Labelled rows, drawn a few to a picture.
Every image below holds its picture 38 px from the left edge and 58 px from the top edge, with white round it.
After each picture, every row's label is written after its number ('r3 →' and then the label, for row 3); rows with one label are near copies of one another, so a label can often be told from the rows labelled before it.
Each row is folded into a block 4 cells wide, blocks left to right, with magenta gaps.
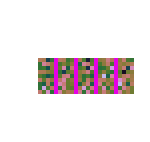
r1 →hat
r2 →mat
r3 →hat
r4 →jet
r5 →mat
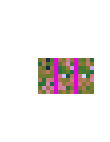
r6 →hat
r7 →jet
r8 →jet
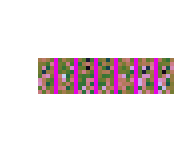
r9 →mat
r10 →jet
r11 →hat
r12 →hat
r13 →jet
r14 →mat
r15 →mat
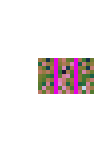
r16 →hat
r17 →mat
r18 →hat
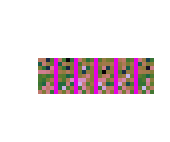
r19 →hat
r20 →hat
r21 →mat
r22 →mat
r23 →mat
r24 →hat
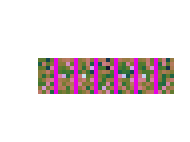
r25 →hat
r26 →jet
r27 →jet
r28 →hat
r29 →jet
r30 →jet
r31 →hat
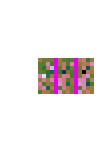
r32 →jet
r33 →mat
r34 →mat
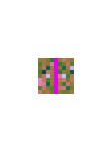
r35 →mat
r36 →jet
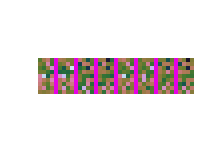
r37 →jet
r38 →jet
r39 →hat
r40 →hat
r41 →jet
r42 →jet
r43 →hat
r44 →hat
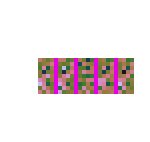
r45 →mat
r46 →mat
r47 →hat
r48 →mat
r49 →mat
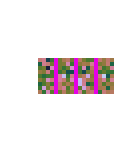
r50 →hat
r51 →jet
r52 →mat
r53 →jet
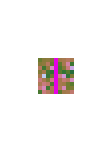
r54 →jet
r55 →jet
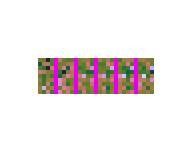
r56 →hat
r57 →mat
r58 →jet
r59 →jet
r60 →jet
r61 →jet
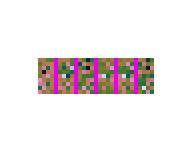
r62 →mat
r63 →jet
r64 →hat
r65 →jet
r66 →jet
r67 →hat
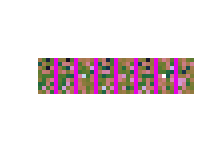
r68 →hat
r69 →hat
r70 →jet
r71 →hat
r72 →jet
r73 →hat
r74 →jet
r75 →mat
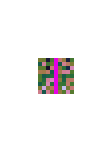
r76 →hat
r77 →hat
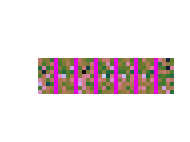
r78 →mat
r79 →jet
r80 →mat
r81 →jet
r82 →jet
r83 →jet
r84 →hat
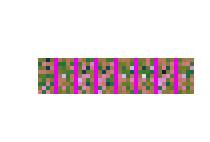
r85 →hat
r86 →jet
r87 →mat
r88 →mat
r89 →jet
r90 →jet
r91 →mat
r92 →jet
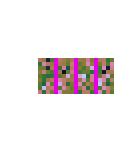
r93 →hat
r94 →mat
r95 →jet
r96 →mat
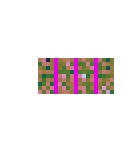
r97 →hat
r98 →jet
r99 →jet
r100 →hat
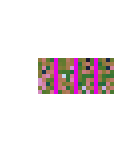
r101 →mat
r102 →jet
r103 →hat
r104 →hat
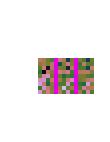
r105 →mat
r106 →hat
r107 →hat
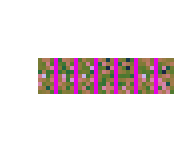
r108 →jet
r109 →jet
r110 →jet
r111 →hat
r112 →hat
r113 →jet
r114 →mat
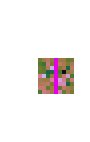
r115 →jet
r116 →mat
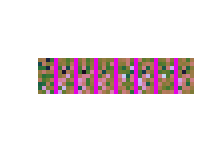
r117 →hat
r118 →mat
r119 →mat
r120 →mat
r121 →jet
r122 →mat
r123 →jet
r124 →mat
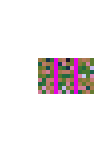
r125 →hat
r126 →hat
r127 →jet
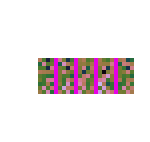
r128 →hat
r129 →hat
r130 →mat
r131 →mat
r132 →hat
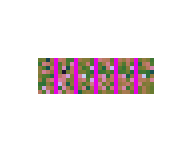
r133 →hat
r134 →mat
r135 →jet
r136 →jet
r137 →jet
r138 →jet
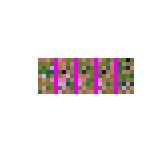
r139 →jet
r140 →mat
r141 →mat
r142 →mat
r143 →hat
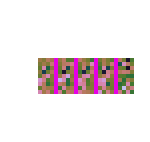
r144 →mat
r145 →mat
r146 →mat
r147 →mat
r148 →hat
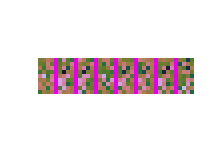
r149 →jet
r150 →mat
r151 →mat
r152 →jet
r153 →mat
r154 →mat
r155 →mat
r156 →hat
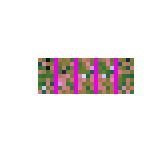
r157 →hat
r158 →mat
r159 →jet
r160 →jet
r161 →hat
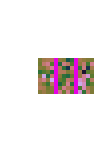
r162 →jet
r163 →hat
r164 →mat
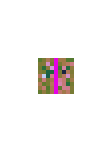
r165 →jet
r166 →mat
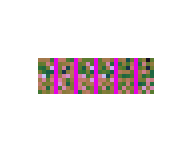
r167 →jet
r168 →mat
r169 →jet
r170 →jet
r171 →hat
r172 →hat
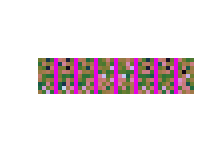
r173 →hat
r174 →hat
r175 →hat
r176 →jet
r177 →jet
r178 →hat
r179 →hat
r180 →mat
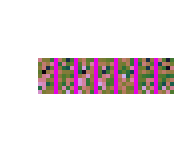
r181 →mat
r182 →hat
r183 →mat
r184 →mat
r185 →jet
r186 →hat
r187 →hat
